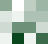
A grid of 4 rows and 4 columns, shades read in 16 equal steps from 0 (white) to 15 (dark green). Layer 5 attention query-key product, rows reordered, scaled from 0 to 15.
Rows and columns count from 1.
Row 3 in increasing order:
3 3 9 9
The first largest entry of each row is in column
1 3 2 2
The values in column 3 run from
1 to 9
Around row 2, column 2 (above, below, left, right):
0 9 2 5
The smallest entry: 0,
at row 1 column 2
